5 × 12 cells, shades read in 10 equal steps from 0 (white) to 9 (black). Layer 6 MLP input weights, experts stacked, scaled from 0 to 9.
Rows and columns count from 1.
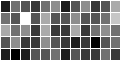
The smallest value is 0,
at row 2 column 3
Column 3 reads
6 0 4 7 8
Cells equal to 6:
15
